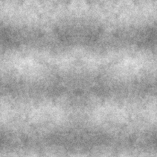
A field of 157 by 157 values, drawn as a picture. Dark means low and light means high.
Seam: none. Stripes: horizontal, repeating 3 times. Grain: smooth. Odd rows or columns: none. Mirror symmetry: left to right.
